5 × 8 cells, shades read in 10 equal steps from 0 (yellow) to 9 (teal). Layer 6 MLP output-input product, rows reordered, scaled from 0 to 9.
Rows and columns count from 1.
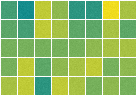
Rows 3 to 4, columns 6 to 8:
4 3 3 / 2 5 4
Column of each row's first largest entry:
2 2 1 3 3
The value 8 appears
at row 1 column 5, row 1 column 6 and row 5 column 3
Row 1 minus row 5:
4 7 -6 2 5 3 -4 -2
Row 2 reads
6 7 2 3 6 6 3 6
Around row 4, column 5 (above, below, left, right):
5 3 4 2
